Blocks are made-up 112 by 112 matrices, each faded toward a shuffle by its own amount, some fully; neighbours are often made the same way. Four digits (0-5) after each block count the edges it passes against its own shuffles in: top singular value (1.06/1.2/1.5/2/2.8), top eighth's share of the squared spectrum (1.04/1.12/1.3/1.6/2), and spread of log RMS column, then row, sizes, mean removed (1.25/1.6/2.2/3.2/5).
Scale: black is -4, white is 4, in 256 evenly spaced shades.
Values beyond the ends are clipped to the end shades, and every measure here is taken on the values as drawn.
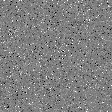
0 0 0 0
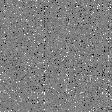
2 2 2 0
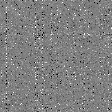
2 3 2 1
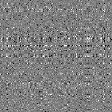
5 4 2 3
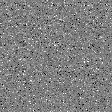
3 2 0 1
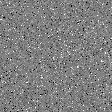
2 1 0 0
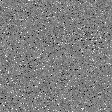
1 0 0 0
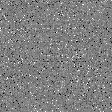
3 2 0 1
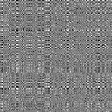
5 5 4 4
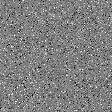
3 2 0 0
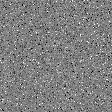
2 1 0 0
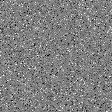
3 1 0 0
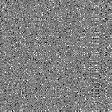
4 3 2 2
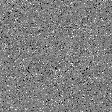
3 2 0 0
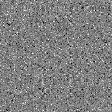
4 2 1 1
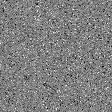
1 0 0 0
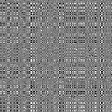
5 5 4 4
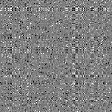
5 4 3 3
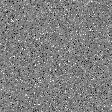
2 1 0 0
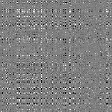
5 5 4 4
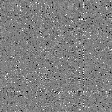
4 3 2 2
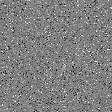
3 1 0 0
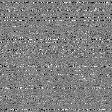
2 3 0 4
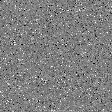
1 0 0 1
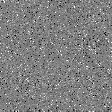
3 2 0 0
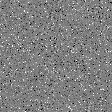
3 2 0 0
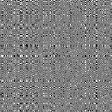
5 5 4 4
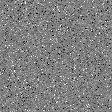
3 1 0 0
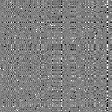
5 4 3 3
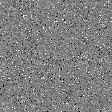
3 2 0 0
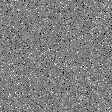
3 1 0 0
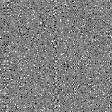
4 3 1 1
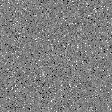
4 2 1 0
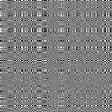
5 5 4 4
